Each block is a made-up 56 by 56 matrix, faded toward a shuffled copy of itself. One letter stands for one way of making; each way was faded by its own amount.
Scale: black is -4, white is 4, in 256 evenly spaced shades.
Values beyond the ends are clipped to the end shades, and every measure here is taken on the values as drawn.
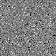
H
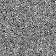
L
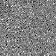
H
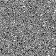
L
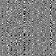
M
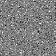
H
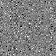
H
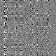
M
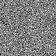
L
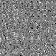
H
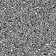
L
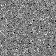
L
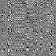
M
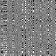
M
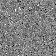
L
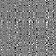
M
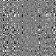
M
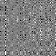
M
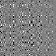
M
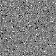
H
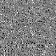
H
